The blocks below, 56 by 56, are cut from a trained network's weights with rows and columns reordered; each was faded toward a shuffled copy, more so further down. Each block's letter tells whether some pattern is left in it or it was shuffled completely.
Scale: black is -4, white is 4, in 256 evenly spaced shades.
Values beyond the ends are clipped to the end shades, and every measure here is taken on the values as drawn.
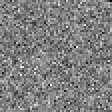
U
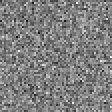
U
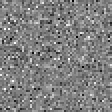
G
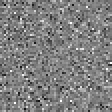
G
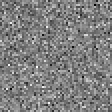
U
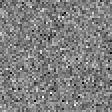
U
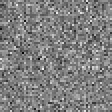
G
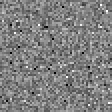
U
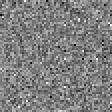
G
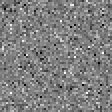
U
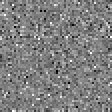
G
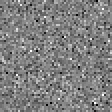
U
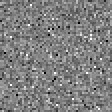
U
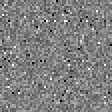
G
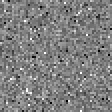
U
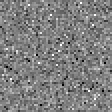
U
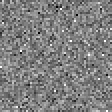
U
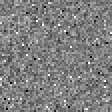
U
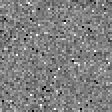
U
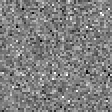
G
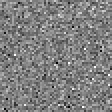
G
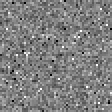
U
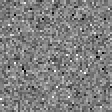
U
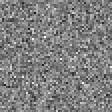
U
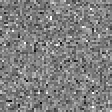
G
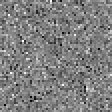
G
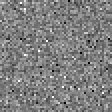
U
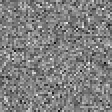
U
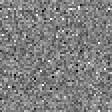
G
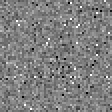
G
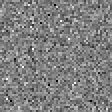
G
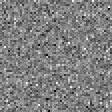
U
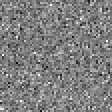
U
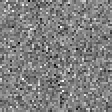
G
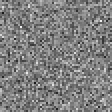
U
